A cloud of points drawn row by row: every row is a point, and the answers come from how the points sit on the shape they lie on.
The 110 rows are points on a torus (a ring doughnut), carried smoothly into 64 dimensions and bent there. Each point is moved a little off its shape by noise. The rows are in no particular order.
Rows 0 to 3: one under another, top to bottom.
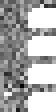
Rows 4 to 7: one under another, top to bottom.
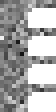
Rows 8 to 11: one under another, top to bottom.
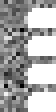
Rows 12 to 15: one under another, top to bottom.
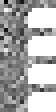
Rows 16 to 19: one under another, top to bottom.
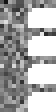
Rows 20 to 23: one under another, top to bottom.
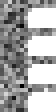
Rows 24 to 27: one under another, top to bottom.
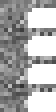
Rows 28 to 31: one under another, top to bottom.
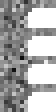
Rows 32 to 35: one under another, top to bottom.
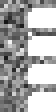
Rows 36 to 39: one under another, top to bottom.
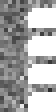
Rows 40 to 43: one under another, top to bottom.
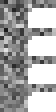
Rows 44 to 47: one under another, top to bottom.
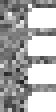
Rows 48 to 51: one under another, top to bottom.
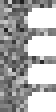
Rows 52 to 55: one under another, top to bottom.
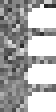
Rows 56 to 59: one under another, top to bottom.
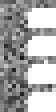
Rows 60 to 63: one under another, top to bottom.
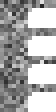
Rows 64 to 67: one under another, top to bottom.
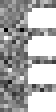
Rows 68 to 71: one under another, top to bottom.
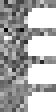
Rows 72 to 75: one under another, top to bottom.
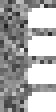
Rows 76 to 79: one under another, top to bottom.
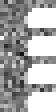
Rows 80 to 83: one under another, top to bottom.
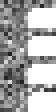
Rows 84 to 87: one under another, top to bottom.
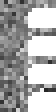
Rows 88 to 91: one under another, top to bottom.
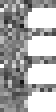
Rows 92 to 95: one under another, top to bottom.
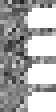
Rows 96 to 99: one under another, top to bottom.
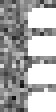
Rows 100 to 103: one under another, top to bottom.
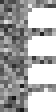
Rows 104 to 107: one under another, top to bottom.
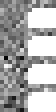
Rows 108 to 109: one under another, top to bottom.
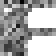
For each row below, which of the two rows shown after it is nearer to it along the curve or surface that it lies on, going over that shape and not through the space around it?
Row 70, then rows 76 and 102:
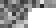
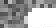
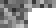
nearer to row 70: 76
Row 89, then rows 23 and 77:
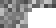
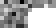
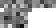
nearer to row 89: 77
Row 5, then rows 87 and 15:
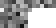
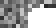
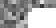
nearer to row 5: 87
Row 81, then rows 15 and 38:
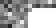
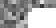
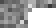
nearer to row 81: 15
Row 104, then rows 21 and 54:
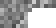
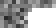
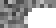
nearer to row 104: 21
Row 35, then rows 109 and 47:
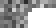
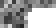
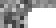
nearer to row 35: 47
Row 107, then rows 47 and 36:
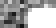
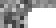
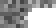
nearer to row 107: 47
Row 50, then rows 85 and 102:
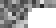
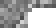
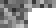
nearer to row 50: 85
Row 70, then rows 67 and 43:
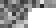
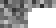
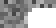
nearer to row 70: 43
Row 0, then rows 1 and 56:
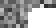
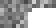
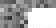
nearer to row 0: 56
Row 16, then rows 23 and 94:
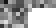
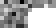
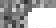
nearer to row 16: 23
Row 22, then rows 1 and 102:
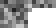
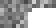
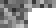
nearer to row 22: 102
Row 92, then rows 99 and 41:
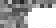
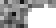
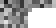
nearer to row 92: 41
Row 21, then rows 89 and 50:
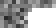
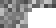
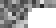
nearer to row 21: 89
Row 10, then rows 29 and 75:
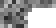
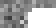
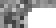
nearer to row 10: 29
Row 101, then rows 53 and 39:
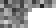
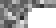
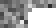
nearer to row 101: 39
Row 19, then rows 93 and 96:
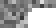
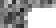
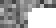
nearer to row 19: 96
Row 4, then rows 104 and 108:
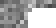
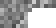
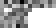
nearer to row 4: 104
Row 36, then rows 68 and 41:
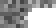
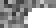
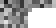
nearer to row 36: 68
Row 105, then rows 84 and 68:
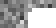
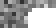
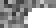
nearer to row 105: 68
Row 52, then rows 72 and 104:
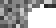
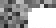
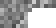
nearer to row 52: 72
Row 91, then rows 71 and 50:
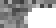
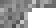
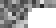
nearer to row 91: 50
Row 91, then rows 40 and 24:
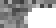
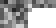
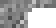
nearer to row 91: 40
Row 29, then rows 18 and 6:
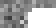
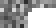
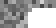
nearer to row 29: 18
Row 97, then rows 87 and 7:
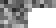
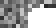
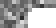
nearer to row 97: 7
